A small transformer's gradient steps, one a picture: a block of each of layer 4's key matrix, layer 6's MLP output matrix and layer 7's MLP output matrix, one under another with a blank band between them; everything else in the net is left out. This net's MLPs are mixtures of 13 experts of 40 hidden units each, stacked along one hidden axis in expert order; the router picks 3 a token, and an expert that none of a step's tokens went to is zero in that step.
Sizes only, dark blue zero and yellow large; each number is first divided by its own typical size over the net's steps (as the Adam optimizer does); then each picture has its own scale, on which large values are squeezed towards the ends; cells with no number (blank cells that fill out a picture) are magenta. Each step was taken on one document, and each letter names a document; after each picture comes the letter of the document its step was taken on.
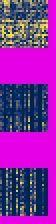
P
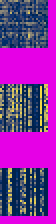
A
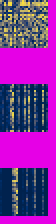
P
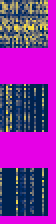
P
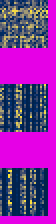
A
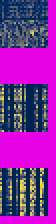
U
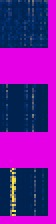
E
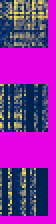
A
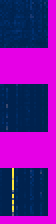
E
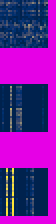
E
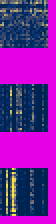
E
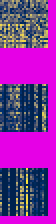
P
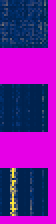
E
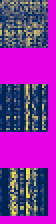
P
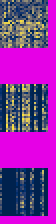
P
